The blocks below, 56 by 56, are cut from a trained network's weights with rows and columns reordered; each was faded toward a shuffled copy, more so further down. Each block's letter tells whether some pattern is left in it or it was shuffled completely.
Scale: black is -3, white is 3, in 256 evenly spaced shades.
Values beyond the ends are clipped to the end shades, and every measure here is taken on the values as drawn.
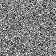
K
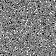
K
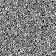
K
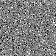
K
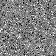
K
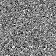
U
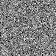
K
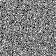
K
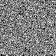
U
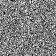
K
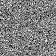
K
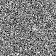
K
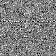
U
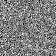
K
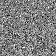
K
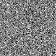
U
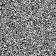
K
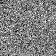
K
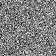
K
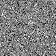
K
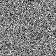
K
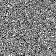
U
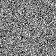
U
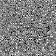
U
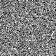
K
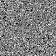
U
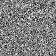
U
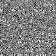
U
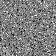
K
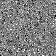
K
